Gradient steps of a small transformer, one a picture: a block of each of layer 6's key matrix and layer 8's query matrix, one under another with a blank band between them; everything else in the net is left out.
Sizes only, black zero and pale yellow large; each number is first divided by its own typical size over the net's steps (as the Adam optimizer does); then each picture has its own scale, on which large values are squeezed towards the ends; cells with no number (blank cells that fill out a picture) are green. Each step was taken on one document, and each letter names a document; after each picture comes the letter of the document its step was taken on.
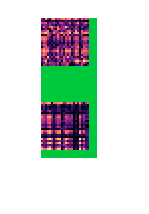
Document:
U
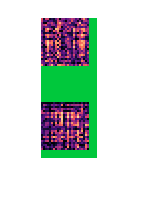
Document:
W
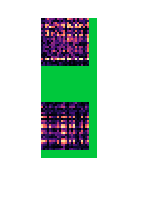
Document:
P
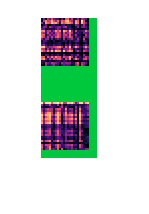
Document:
U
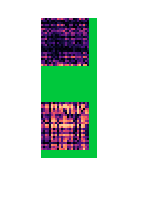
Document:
W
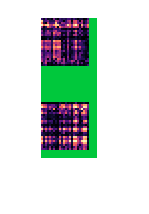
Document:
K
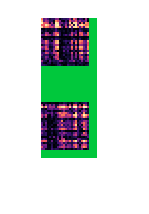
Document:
K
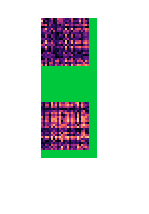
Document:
W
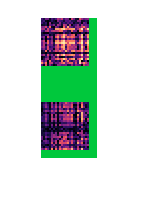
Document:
W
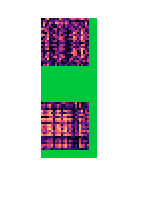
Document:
U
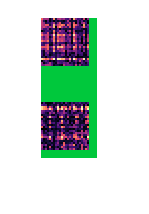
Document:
P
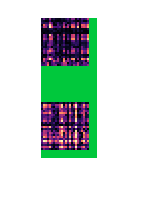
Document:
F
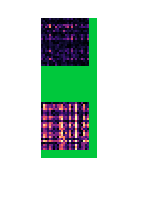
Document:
F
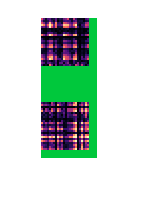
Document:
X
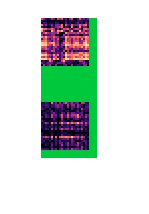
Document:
W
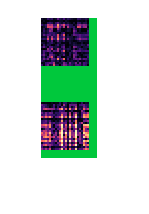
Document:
F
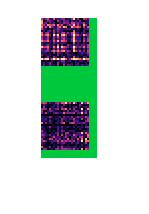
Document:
P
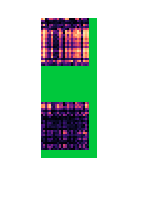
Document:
U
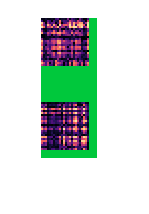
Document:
K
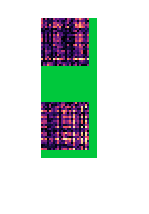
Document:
P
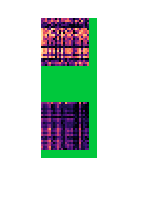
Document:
U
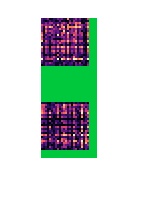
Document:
P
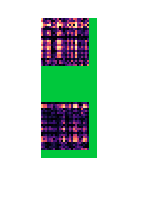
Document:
K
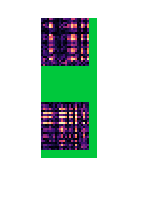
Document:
F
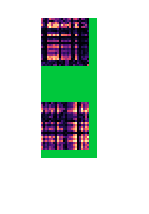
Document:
X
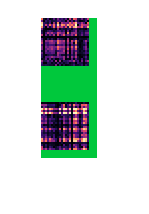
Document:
K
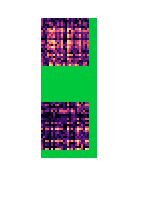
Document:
W
